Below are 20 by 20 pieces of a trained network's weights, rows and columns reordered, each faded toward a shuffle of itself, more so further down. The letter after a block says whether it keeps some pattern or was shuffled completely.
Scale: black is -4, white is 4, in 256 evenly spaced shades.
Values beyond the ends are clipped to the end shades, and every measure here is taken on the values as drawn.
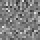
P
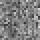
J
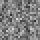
P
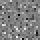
J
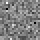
J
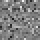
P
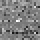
P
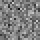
P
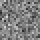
J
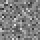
J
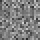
P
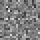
P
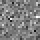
J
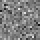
J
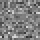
P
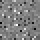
J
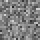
J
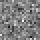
J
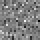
J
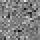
J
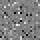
J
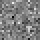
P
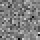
J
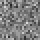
J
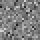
J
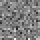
P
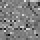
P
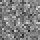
J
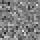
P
